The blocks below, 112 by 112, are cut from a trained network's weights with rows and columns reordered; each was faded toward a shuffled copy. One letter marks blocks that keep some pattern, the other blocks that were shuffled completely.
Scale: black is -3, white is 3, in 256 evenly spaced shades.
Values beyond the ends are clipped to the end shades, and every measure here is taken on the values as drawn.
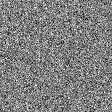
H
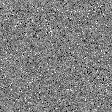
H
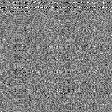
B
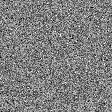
H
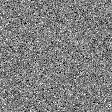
H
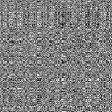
B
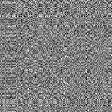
B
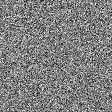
H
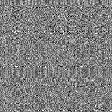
B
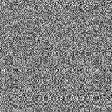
B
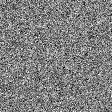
H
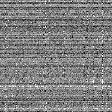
B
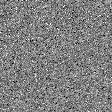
H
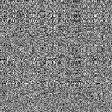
B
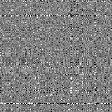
B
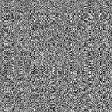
B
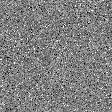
H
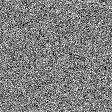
H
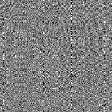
B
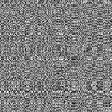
B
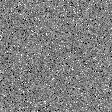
H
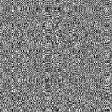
B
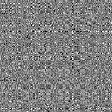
B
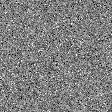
H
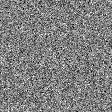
H
